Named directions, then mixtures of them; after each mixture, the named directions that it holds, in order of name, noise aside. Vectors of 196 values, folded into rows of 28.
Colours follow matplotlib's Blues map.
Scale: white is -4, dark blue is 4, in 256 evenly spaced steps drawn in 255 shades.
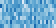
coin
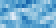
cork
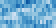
coin, cork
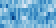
coin, cork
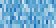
coin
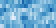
coin, cork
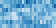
coin, cork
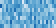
coin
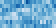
coin, cork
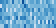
coin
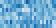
coin, cork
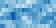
cork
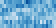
coin, cork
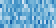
coin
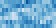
coin, cork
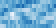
cork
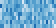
coin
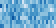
coin, cork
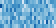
coin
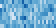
coin, cork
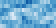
cork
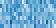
coin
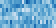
coin, cork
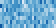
coin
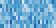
coin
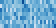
coin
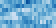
coin, cork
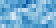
cork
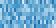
coin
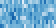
coin, cork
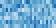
coin, cork
